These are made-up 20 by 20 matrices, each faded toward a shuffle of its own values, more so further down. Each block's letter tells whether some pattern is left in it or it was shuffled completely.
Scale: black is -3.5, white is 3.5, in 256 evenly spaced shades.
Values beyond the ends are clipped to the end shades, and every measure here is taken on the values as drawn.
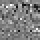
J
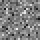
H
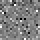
H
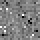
H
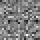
J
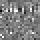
J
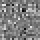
J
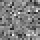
J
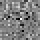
J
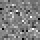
H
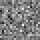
H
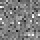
H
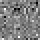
J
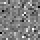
H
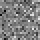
H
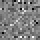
J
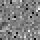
H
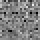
J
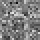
J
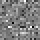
J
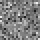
H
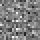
J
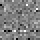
J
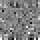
J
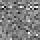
J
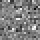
J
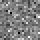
H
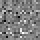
J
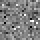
H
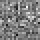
J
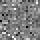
H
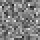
H
